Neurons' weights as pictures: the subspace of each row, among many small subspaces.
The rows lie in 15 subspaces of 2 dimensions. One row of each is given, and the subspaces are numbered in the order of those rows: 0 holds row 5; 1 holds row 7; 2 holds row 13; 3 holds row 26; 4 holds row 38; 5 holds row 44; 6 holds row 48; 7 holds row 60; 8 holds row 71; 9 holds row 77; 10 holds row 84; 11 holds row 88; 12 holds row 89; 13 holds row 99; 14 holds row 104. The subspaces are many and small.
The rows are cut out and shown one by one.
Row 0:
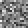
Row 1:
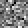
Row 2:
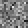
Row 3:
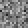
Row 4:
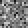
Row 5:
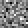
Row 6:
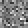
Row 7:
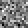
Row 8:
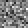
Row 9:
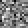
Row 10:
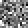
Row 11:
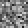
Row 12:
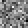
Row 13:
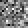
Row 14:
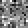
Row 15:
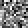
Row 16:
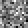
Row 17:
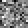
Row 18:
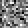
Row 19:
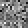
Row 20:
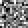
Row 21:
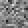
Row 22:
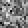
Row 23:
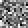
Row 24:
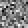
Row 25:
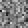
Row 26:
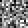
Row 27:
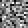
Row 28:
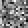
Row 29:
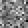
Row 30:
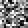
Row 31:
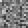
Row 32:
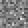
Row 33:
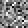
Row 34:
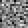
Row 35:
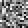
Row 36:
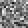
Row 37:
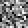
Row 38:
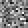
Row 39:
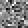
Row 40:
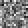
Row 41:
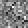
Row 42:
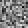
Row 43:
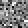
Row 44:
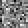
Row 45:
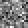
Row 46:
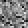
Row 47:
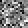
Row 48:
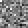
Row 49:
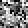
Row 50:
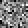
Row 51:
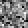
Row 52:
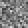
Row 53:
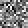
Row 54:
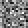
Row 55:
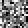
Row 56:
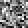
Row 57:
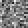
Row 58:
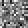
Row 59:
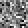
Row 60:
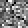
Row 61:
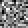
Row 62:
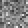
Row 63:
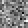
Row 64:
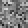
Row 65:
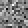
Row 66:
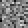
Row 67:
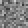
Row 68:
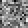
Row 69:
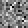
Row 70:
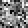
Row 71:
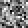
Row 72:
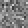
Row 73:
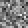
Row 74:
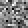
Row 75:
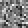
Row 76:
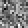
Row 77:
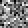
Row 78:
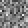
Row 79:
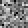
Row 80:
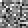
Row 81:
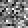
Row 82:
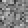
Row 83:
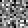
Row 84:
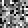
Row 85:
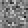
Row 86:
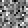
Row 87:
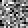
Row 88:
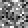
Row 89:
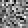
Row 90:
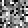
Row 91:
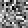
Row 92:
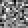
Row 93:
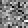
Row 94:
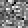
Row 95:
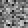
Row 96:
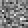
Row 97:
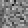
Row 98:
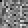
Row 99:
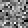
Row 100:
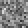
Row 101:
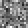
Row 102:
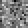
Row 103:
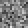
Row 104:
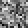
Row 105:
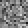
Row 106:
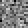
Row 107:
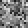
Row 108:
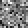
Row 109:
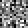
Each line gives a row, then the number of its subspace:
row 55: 10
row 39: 7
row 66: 5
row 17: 11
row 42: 8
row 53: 13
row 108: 14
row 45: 11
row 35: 8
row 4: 9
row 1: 7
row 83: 3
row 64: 14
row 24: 1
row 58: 10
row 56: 8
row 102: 5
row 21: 2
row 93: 0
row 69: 0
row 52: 14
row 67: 9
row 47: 2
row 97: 12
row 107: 8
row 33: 0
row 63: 4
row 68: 5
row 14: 3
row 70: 8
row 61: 9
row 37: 11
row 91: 12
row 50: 1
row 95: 7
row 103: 11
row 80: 6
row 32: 4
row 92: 9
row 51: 3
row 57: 5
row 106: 5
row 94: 7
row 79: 9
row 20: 9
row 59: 3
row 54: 4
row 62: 10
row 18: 12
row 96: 0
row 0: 1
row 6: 4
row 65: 2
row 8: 0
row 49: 8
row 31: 6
